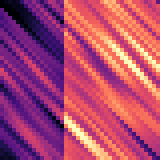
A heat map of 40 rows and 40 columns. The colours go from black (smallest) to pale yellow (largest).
The right part is higher, past a seam about 40% of the way across. The ninth with the lowest average is the top left. Streaks slant down to the right. Overall the values sit about 50% of the way up the scale.
